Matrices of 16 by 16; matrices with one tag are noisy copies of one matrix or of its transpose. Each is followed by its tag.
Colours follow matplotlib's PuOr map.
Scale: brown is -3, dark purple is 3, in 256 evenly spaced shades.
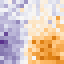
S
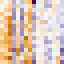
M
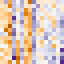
M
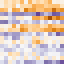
M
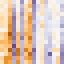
M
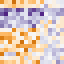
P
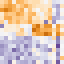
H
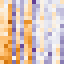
M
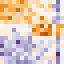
H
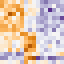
H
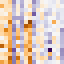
M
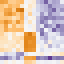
H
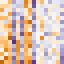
M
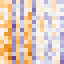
M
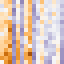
M
